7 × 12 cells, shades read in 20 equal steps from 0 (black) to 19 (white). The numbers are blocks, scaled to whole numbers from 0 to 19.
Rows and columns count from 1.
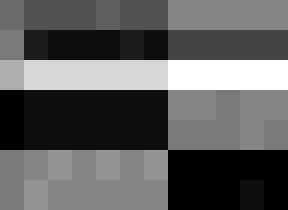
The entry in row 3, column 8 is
19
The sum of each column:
48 47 46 45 47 46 46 53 53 52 55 53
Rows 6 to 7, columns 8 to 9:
0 0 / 0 0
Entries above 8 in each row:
5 1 12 5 5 7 7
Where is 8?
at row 1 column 1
